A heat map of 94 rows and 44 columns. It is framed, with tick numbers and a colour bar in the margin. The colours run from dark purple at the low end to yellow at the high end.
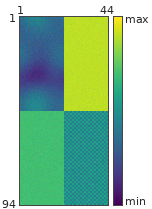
The table splits into 2 rows of 2 panels. Panel 1,1: low, smooth. Panel 1,2: very high, flat. Panel 2,1: high, flat. Panel 2,2: middling, checkered.
